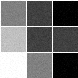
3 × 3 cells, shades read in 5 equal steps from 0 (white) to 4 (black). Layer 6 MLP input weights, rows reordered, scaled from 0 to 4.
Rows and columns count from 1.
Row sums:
9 7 6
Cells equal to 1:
1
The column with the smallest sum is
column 1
